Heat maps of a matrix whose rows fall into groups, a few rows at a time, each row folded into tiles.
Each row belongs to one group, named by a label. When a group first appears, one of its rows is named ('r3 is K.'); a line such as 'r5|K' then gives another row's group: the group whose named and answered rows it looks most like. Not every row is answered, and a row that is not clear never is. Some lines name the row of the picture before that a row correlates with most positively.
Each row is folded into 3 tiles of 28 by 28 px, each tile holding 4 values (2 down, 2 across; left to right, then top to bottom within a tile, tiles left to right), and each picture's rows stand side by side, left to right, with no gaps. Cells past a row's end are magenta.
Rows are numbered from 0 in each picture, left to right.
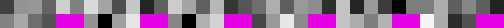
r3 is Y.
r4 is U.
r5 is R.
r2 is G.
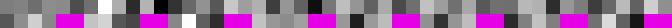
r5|G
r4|G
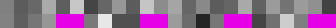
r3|Y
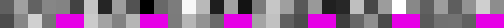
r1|U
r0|Y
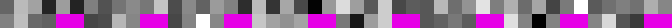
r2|Y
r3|U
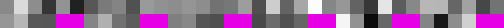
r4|R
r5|G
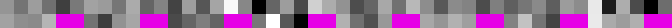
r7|U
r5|U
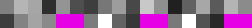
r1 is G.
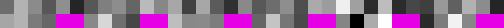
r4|G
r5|Y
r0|R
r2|U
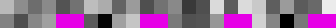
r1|G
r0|G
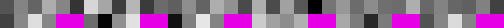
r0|Y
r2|Y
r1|G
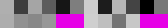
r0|U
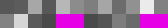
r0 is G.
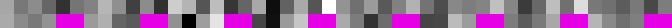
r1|R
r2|G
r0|U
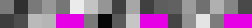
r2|Y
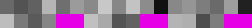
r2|R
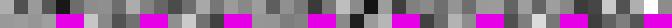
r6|Y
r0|U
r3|U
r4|G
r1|R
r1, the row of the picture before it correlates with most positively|1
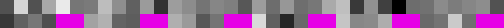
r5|Y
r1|R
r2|R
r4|U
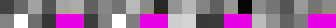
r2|R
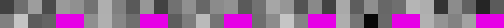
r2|Y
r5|U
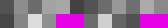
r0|Y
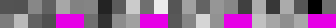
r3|U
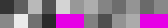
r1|G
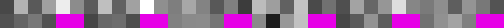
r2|R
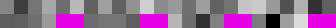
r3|G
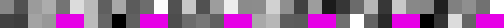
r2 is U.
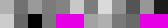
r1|R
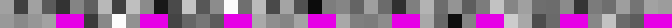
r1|Y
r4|U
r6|R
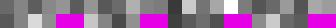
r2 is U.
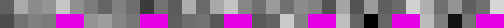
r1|U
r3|Y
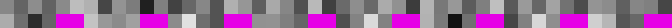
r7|R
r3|R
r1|U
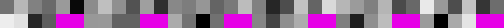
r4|G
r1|R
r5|G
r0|R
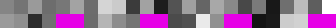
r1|R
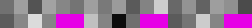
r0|Y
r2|Y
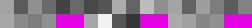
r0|U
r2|U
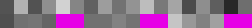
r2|U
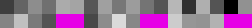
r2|U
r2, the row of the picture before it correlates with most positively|2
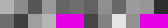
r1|Y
